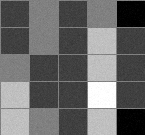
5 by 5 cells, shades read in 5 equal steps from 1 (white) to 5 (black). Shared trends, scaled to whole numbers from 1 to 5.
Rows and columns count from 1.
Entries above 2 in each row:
5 4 4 3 3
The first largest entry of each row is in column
5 1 2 2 5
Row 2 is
4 3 4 2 4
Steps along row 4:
up same down up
